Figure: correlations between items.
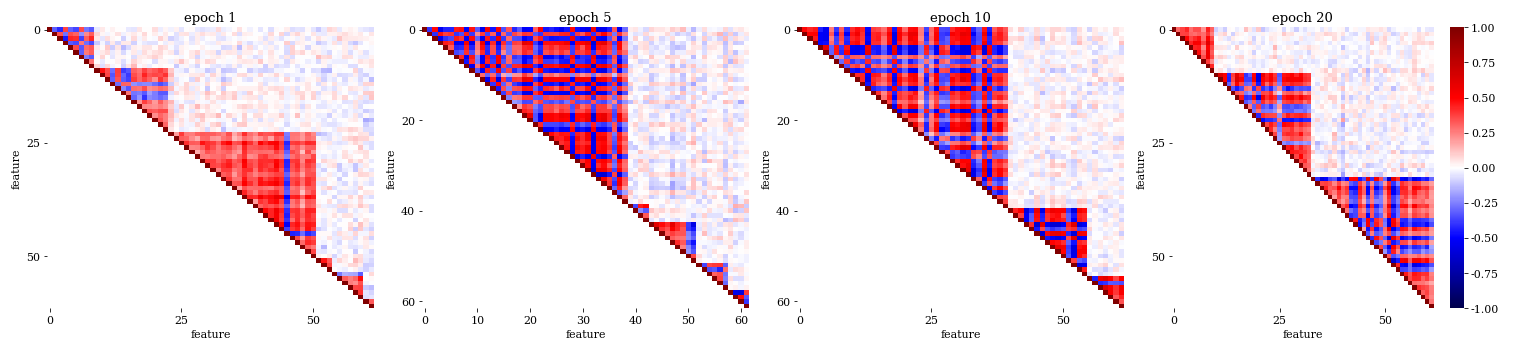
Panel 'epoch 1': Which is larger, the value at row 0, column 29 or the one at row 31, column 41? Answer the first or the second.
the second
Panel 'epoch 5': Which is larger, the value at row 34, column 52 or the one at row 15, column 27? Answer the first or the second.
the second
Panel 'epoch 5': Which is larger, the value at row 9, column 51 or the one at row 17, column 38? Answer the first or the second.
the second
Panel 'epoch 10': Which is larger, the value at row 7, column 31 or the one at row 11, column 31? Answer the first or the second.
the second
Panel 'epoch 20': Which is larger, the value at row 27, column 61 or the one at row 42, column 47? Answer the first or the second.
the first
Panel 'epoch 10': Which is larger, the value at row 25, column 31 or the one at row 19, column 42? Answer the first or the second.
the first
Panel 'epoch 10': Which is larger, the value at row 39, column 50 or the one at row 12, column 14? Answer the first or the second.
the second
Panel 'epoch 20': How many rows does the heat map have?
62
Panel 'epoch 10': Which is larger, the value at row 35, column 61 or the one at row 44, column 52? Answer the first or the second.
the second
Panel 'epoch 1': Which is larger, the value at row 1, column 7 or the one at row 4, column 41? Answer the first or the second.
the first
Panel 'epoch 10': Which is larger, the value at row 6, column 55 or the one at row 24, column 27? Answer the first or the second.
the second
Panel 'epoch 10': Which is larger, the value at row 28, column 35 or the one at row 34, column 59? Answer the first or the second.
the second
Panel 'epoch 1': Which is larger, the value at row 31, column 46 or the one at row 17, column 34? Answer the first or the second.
the first
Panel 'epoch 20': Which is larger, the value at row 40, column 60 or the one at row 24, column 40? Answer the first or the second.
the first
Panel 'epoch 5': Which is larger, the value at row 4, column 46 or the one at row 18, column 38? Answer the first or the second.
the second
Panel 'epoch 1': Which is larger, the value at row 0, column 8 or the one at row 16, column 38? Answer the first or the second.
the second
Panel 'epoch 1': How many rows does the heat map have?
62
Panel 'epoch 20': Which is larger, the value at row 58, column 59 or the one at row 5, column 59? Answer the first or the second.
the first
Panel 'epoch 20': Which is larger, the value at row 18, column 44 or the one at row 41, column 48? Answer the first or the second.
the first
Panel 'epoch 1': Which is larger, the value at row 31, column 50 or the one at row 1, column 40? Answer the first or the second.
the first
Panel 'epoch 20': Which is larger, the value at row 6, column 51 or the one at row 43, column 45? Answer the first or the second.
the first
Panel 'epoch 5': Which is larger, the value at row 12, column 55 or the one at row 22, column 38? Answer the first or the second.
the first
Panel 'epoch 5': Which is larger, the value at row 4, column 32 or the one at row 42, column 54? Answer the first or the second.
the second
